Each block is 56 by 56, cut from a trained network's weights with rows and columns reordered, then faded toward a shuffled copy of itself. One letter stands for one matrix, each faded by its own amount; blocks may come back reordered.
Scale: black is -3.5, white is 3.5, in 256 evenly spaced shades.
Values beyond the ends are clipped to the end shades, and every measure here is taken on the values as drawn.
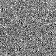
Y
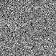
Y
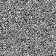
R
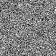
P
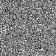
Y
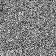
R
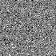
Y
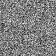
R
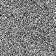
P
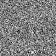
P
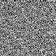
P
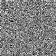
Y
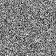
R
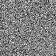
R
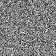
R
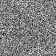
R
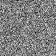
R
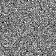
P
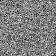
Y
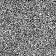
R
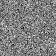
R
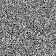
R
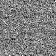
Y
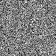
R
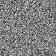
R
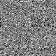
Y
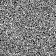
R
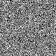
R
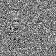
Y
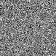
P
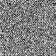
Y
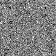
Y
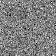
Y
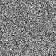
P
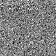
Y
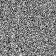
R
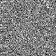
Y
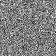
R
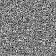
P
